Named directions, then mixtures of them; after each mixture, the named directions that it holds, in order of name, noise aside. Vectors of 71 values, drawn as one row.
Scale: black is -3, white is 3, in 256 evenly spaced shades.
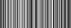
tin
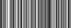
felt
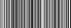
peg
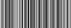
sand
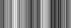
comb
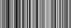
felt, sand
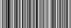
felt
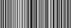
sand, tin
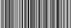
sand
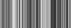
comb, felt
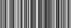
felt, sand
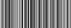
sand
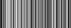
felt, tin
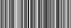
felt, sand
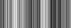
comb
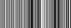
comb, peg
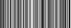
peg, sand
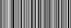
felt, peg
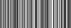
comb, tin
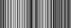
comb, tin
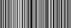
sand, tin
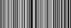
peg, tin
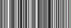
felt, tin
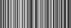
tin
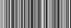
peg, sand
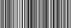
sand, tin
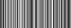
tin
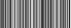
peg
